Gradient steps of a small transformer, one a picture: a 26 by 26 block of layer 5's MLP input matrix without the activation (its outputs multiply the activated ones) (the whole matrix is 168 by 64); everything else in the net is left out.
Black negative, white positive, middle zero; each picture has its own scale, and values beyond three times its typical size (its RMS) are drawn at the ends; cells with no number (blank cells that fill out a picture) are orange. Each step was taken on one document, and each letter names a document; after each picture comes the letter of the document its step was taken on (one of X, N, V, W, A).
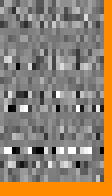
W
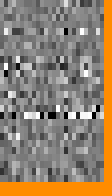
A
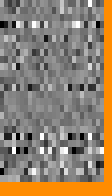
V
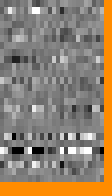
W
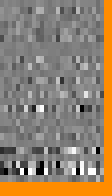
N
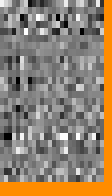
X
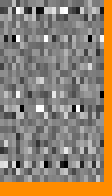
V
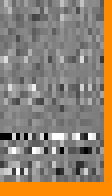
W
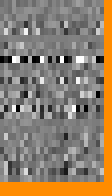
A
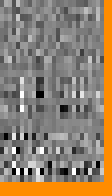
N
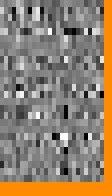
X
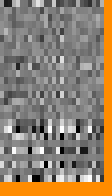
W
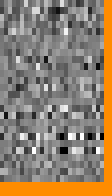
X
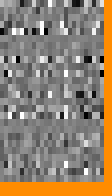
A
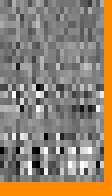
N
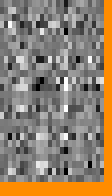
X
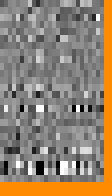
N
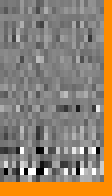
N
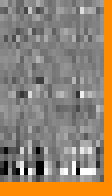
N
